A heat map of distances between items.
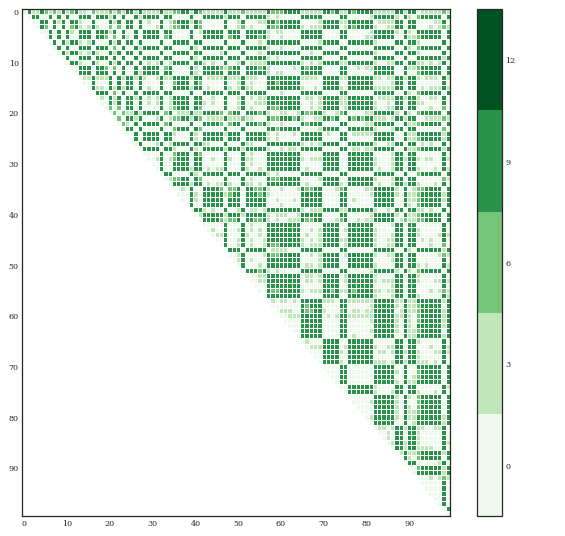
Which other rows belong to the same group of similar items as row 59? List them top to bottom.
1, 4, 5, 7, 9, 11, 12, 16, 20, 22, 24, 25, 27, 32, 35, 36, 37, 38, 40, 41, 47, 51, 57, 58, 60, 61, 62, 63, 64, 70, 71, 72, 73, 76, 77, 78, 79, 80, 81, 87, 88, 90, 91, 98
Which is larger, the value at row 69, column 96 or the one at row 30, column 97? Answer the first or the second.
the first
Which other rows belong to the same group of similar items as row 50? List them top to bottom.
0, 2, 3, 6, 8, 10, 13, 14, 15, 17, 18, 19, 21, 23, 26, 28, 29, 30, 31, 33, 34, 39, 42, 43, 44, 45, 46, 48, 49, 52, 53, 54, 55, 56, 65, 66, 67, 68, 69, 74, 75, 82, 83, 84, 85, 86, 89, 92, 93, 94, 95, 96, 97, 99
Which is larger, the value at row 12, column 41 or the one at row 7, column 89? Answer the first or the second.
the second
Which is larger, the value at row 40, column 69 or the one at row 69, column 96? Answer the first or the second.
the first
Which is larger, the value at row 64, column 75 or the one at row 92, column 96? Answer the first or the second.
the first
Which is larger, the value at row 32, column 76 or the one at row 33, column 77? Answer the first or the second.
the second
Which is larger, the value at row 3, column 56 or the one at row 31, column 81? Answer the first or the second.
the second
